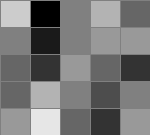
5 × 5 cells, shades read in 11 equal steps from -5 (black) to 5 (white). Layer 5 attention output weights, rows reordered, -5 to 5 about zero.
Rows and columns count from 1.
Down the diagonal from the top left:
3 -4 1 -2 1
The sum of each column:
2 -6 0 -3 -2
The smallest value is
-5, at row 1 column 2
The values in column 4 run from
-3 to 2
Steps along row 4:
up down down up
